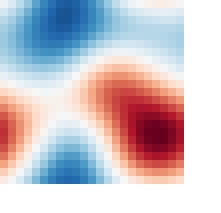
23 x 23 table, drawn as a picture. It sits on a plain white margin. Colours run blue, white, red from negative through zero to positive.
There are no regular stripes. On average the colour sits 50% of the way up the scale. There are no lone odd cells. The ninth with the highest average is the bottom right.
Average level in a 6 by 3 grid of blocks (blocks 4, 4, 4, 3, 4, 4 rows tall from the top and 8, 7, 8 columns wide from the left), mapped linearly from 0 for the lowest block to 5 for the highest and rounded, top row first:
0 0 2 | 0 1 1 | 2 3 3 | 3 3 5 | 3 2 5 | 1 1 4
